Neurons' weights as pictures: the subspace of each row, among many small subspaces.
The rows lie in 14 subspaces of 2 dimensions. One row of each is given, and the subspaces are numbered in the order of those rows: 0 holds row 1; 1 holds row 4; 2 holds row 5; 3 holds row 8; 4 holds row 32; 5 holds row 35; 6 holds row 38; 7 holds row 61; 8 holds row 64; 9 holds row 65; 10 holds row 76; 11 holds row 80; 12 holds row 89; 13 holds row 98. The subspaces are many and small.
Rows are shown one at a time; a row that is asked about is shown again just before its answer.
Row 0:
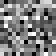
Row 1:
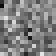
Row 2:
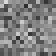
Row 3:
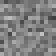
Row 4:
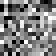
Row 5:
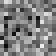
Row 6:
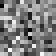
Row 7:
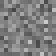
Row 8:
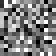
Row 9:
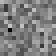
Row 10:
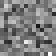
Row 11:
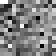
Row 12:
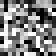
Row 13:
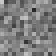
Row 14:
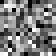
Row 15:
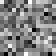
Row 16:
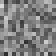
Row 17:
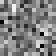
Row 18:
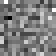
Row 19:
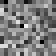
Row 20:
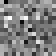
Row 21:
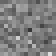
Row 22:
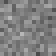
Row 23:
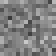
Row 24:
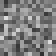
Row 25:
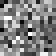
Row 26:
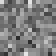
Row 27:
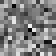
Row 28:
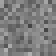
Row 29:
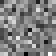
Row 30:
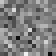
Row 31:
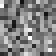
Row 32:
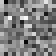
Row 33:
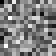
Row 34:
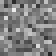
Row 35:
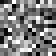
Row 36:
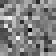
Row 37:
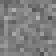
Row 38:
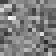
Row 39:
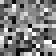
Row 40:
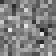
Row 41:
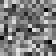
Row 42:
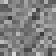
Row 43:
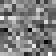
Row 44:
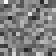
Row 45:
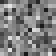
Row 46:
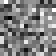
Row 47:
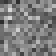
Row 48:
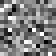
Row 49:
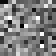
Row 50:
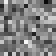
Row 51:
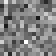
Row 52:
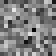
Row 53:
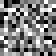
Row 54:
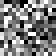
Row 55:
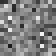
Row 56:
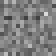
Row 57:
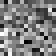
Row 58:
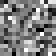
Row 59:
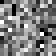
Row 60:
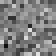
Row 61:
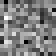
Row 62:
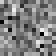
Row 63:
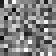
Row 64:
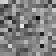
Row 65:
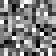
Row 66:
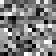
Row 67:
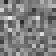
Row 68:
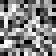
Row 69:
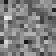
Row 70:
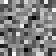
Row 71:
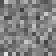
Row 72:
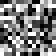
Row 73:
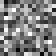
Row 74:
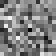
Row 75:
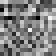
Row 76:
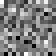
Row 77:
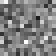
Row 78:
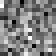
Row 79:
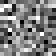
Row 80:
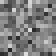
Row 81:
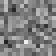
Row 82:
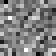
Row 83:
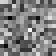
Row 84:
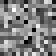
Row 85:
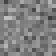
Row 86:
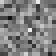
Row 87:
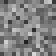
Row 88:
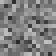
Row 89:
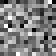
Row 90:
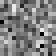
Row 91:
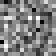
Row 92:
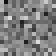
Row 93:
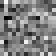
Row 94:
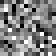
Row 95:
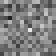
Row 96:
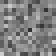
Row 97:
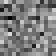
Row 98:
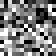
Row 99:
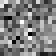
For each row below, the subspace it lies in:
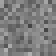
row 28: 3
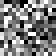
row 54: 0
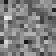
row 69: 7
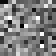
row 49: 8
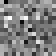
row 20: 4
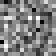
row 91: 2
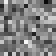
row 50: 1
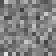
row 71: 10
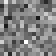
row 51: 1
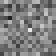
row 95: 10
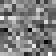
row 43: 1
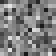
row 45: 11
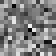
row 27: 2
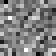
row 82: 13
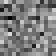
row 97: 6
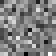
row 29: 10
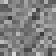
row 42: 13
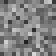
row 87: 12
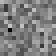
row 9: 12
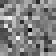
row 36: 4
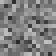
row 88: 5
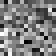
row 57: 13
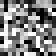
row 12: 7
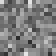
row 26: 11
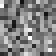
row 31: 0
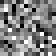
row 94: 12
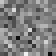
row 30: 10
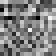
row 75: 1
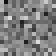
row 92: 4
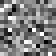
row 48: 6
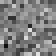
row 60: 2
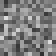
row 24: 2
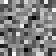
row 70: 13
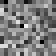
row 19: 9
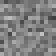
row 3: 6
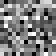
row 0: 4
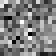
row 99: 0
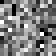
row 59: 9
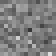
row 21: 10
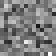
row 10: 7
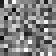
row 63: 3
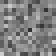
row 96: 11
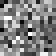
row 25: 0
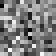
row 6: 0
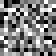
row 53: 3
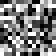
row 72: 10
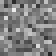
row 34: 5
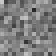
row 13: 4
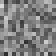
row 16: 1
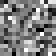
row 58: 13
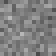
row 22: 7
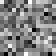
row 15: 11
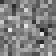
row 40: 9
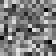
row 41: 2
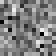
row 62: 9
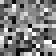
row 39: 2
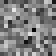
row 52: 12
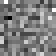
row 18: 7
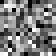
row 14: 11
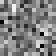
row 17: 9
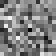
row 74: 4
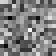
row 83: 5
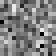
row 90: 9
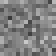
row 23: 12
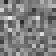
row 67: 6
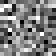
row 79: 6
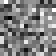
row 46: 7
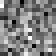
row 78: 0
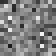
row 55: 8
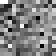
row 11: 8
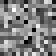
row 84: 12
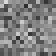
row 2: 0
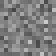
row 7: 3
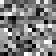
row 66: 1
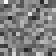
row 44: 13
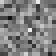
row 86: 10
